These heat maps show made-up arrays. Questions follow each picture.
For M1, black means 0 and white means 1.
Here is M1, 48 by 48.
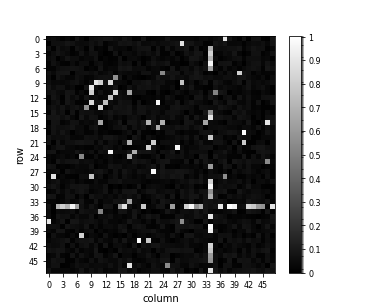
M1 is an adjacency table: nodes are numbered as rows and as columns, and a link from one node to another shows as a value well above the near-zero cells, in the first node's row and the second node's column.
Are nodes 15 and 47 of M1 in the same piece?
yes
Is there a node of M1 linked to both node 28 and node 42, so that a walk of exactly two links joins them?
no
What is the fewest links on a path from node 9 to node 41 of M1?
4
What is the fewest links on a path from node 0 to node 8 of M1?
6
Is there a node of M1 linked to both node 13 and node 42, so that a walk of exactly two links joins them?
no
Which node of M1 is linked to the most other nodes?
node 34
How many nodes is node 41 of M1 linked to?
2
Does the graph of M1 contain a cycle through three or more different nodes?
no
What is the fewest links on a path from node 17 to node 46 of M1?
1
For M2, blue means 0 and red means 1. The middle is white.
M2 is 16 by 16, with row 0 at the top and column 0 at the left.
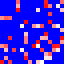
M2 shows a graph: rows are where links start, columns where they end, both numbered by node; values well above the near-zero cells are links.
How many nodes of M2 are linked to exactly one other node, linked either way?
2
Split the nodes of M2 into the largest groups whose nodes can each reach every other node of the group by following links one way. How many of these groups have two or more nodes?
1
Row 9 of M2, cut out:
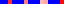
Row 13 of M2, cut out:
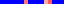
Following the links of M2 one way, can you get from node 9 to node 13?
yes
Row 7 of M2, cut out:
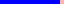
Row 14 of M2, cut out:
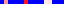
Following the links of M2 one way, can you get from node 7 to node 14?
yes
